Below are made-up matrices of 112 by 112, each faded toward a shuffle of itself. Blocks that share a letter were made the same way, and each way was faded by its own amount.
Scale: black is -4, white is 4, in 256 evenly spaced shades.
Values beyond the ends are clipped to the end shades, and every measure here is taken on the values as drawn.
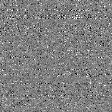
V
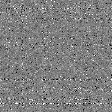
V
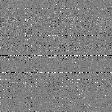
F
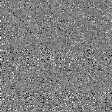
V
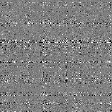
F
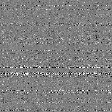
F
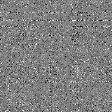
V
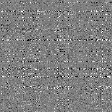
F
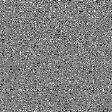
V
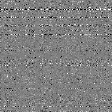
F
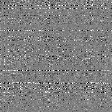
F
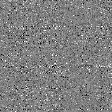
V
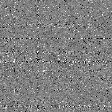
V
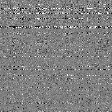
F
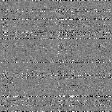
F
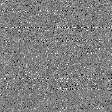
V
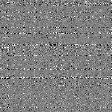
F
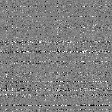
F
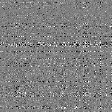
F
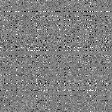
F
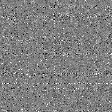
V
